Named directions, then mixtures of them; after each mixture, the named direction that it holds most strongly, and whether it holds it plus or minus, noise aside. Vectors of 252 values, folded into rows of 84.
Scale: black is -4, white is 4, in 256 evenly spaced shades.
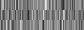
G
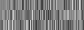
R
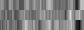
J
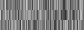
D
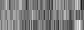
J, minus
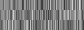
R, plus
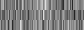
G, plus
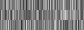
D, minus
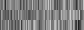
D, minus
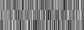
R, plus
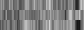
J, plus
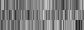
G, plus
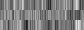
J, minus
